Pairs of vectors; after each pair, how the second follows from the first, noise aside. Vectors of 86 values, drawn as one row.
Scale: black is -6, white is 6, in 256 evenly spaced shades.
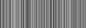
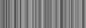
shuffled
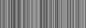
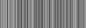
shuffled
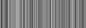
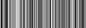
scaled up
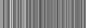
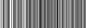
scaled up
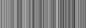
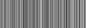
shuffled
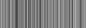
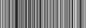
scaled up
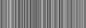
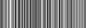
scaled up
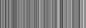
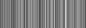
shuffled
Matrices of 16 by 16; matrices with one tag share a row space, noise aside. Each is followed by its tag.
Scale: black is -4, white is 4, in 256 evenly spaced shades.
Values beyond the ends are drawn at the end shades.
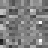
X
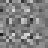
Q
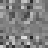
Q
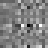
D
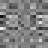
X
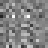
Q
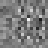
D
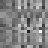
D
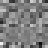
X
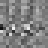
Q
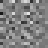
Q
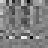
Q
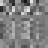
Q
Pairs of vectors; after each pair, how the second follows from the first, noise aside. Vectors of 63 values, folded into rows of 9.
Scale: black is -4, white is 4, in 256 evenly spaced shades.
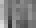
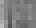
shrunk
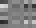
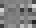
wrapped around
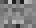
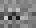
wrapped around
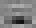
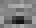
copied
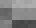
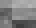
copied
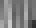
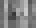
wrapped around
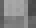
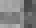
wrapped around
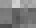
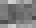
wrapped around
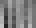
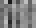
wrapped around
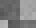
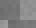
shrunk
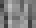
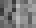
wrapped around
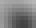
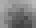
copied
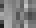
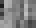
wrapped around
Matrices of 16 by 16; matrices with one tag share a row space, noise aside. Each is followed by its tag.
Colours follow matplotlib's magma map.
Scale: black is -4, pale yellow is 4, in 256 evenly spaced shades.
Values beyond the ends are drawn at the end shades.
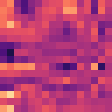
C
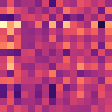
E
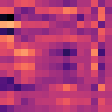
C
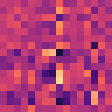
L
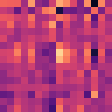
L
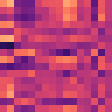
C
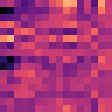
C
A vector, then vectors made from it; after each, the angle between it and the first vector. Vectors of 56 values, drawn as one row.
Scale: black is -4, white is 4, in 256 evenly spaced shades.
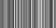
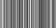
partly opposed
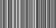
orthogonal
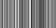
partly opposed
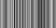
nearly opposite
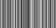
partly aligned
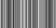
partly aligned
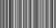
partly aligned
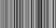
nearly opposite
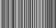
partly aligned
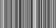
partly opposed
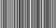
partly opposed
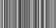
orthogonal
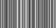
orthogonal
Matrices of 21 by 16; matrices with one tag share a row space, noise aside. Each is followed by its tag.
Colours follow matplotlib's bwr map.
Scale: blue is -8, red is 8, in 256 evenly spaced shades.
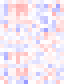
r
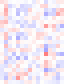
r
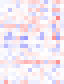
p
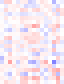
p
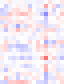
r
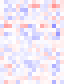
p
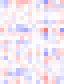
r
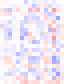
p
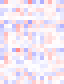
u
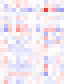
r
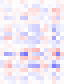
p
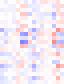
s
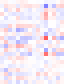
r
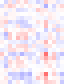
r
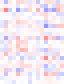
r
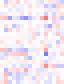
r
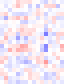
r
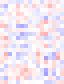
r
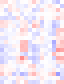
s
